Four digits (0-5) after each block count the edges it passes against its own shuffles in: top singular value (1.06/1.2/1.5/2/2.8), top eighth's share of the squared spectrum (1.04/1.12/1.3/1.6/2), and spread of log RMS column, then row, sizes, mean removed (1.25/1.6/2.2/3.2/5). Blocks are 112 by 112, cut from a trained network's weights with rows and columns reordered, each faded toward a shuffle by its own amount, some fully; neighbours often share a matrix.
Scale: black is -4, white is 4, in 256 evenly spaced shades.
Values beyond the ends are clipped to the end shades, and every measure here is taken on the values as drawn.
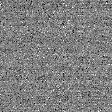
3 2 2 0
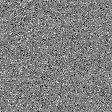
0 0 0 0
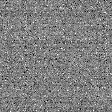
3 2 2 0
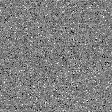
1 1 1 0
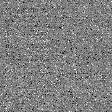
2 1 1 0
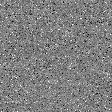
0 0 0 0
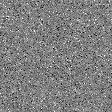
0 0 0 0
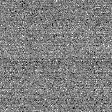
3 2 2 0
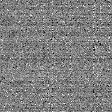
3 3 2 0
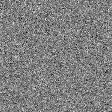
0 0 0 0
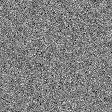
0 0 0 0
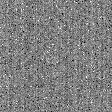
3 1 0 0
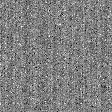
3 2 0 1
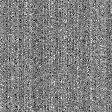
4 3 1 2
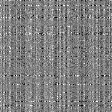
5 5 2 4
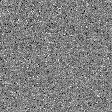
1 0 0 0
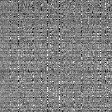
4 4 4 1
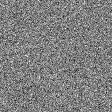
2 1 0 0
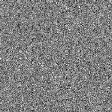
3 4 2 2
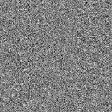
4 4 2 1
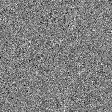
1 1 0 0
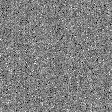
1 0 0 0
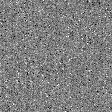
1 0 0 0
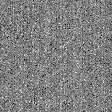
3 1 0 0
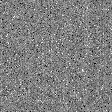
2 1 0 0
